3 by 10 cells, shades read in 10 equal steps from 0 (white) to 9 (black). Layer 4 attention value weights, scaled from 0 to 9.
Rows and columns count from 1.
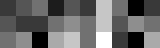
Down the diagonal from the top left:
7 7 9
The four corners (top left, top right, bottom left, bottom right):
7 7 5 3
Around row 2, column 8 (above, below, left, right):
5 7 2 4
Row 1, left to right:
7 6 5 8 6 7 2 5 9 7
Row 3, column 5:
2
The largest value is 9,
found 3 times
